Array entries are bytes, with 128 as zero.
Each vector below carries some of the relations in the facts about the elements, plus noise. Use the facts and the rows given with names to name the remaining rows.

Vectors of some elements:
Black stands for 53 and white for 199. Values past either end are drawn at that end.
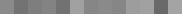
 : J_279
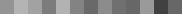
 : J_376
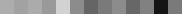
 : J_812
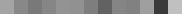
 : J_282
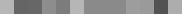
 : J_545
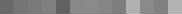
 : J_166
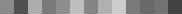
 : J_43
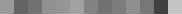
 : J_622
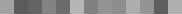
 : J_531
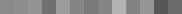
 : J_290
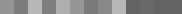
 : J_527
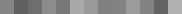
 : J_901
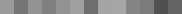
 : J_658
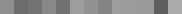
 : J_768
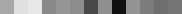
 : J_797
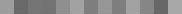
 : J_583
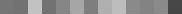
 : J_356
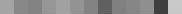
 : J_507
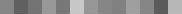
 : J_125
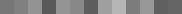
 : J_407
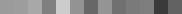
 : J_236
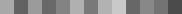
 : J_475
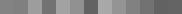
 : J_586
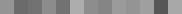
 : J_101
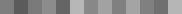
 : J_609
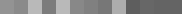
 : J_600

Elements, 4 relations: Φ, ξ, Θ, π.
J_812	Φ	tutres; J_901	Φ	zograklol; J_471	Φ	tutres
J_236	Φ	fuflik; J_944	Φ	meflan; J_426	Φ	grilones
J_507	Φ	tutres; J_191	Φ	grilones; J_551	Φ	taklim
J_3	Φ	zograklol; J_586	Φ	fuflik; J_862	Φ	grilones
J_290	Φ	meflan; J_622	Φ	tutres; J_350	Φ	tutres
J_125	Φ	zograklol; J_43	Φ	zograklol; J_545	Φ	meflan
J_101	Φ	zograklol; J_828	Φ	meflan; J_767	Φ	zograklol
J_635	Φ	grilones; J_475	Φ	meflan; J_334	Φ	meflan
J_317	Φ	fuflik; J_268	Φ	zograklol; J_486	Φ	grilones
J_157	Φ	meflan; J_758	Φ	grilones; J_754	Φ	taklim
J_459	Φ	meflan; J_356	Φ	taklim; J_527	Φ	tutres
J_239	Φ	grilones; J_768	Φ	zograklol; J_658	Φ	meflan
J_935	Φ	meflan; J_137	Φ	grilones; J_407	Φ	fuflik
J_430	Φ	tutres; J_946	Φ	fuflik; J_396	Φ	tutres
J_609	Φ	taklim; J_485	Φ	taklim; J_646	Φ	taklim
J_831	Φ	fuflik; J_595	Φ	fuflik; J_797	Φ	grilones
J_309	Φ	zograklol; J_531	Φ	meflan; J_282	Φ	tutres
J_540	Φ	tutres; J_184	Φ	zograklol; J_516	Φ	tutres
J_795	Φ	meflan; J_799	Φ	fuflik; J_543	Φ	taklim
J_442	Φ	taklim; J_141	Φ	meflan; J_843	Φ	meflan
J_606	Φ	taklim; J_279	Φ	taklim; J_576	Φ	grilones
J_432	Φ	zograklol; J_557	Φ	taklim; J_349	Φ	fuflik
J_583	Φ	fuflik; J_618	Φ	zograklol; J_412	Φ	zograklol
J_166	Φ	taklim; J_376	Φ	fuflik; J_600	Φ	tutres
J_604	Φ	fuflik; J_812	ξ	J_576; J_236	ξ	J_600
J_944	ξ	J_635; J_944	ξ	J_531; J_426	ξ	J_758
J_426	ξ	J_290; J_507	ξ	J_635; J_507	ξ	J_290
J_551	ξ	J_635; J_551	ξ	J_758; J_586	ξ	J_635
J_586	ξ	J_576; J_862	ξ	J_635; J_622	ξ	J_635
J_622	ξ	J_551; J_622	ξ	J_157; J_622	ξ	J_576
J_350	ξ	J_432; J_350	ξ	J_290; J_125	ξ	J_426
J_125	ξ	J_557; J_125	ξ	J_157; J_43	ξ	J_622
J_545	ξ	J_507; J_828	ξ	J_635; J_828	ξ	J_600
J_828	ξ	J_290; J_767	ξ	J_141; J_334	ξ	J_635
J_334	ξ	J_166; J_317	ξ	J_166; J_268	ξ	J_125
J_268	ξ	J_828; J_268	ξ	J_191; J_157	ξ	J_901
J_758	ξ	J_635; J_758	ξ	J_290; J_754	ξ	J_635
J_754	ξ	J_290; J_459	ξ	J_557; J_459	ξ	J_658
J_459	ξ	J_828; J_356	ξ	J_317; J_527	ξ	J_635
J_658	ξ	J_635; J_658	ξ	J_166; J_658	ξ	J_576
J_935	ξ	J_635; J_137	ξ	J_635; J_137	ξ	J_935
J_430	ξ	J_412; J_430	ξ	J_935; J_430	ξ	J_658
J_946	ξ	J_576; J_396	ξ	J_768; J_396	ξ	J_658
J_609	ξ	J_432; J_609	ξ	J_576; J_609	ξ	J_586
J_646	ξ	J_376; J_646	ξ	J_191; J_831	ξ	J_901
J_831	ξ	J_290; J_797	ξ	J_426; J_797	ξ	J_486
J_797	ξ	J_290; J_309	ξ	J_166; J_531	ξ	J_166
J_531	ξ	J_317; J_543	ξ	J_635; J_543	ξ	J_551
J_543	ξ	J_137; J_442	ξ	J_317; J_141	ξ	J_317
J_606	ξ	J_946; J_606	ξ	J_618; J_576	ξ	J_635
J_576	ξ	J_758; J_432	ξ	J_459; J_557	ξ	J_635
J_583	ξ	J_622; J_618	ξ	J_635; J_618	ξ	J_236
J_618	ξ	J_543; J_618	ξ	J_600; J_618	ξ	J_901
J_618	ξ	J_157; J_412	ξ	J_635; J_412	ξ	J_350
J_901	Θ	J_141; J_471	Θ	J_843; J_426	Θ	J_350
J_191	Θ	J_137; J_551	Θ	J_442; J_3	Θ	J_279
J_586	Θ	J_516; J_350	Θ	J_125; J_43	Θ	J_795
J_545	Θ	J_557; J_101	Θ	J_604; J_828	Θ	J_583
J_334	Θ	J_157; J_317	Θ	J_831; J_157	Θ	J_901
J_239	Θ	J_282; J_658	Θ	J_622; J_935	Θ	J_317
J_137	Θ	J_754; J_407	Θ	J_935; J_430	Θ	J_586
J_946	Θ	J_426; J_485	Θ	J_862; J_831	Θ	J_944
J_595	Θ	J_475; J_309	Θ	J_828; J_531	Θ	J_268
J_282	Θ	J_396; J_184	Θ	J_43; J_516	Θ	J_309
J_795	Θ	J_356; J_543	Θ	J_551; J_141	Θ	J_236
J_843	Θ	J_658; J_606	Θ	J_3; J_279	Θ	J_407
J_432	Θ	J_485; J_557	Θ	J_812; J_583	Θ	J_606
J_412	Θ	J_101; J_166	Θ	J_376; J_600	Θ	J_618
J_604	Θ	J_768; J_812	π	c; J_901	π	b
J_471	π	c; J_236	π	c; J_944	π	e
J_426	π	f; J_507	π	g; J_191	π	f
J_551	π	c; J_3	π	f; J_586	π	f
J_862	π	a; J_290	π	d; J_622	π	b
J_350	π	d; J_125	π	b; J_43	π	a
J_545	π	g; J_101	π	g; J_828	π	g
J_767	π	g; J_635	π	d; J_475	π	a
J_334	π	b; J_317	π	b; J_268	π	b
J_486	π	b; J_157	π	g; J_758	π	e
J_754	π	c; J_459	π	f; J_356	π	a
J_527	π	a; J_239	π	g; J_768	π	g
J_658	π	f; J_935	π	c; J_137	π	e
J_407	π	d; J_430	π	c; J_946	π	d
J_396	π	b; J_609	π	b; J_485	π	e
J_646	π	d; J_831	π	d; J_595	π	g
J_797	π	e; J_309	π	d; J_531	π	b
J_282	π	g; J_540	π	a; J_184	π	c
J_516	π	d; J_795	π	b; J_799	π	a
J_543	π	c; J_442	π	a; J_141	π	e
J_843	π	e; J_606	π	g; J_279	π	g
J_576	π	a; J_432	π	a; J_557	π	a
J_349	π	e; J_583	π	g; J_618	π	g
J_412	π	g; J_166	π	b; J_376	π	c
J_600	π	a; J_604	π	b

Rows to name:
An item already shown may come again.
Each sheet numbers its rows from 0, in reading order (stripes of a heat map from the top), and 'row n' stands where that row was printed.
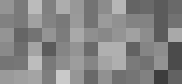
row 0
J_527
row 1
J_485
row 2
J_412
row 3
J_799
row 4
J_557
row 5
J_236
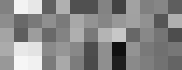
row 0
J_635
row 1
J_412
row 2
J_475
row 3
J_797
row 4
J_426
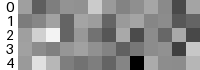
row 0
J_618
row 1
J_831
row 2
J_576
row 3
J_507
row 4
J_486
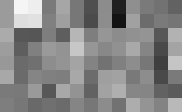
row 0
J_426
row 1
J_758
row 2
J_795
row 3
J_618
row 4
J_622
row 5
J_843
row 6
J_946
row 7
J_317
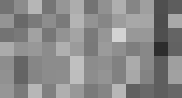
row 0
J_646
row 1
J_767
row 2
J_309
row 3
J_935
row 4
J_606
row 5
J_606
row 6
J_527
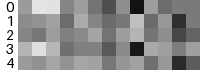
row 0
J_758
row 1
J_516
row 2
J_3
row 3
J_239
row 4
J_184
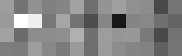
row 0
J_141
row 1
J_191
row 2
J_944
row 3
J_485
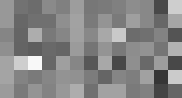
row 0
J_396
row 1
J_583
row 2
J_432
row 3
J_604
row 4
J_862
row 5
J_282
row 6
J_459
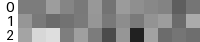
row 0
J_485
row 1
J_595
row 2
J_137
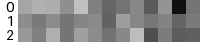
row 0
J_471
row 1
J_349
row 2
J_540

